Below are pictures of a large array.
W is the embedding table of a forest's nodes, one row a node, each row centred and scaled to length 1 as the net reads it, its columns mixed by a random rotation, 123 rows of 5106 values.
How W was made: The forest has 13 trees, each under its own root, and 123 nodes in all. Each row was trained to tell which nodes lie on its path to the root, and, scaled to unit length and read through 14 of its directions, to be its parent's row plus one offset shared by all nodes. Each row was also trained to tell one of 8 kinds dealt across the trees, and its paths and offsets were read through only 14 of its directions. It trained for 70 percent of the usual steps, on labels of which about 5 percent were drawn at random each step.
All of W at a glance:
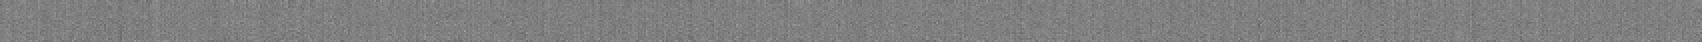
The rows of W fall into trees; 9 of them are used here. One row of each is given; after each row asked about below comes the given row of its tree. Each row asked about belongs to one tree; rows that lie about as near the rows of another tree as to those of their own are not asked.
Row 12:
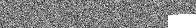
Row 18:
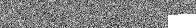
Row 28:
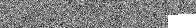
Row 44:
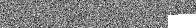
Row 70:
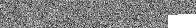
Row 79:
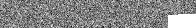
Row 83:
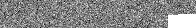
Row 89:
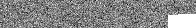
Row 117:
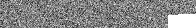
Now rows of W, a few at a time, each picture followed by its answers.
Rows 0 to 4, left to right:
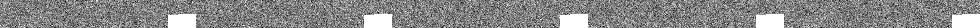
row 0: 89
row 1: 79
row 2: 44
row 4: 89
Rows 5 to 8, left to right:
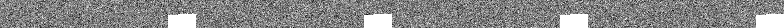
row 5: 83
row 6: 79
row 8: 12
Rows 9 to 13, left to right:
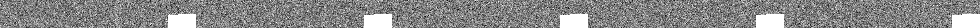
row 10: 44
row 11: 44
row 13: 83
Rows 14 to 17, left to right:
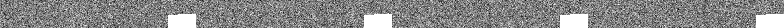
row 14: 18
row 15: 12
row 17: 79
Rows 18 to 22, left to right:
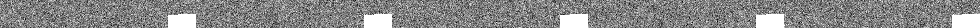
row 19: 83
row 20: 79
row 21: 89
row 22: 89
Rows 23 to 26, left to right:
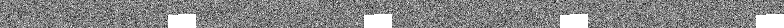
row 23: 89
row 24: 83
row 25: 117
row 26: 18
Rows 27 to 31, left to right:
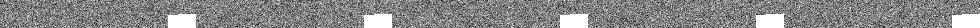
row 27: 70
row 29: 89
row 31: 18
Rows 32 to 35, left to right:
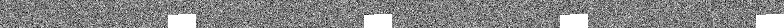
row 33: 79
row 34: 44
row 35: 83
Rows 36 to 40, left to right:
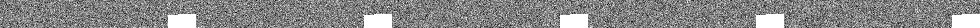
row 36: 117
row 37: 44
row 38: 18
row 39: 44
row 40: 79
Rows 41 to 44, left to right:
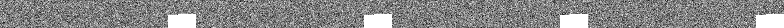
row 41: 12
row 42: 12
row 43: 79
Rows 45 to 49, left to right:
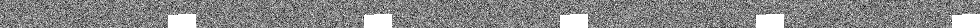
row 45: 89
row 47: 89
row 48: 83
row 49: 28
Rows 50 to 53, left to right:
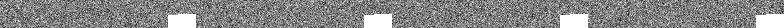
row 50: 12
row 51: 44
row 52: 12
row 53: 79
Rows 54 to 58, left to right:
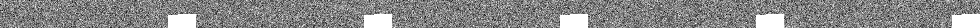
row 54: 79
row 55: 18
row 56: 44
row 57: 70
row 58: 44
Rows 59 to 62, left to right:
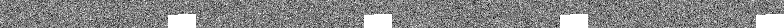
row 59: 18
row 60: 83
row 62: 70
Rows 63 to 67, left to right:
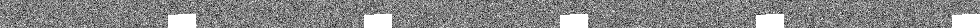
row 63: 83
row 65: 28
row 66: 79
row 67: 12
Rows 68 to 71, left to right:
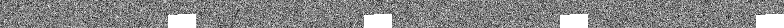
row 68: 117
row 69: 79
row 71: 79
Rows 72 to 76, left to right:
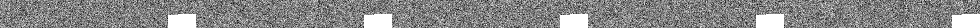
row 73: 89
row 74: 44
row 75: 83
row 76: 28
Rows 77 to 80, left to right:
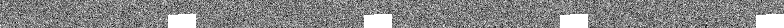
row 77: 89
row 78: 79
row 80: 18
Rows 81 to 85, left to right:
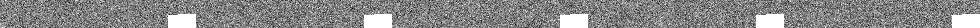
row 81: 44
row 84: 28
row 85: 70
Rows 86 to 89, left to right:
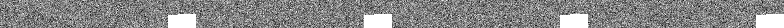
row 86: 28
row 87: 83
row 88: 18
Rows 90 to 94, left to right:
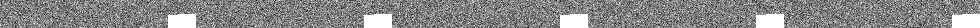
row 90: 89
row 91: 44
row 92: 83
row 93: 83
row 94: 83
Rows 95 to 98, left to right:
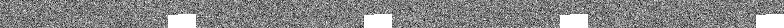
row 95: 79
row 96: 89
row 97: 117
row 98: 70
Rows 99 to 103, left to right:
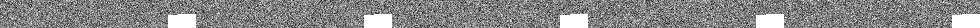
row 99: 70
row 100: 18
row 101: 44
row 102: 83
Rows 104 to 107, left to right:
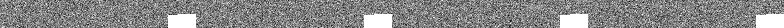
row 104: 44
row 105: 12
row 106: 18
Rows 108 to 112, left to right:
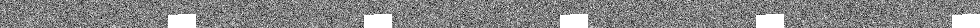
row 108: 70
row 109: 89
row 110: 83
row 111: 44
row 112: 89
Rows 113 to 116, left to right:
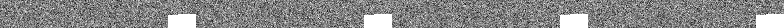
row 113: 79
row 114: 70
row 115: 89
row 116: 83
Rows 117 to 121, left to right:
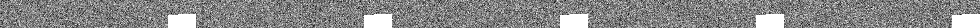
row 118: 18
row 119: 117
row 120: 79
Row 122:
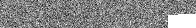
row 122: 89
